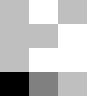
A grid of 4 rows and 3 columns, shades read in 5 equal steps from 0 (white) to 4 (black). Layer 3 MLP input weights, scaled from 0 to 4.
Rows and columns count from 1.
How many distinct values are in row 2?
2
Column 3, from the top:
1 0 0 1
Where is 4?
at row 4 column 1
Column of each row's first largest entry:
1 1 1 1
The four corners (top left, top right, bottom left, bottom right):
1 1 4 1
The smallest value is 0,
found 4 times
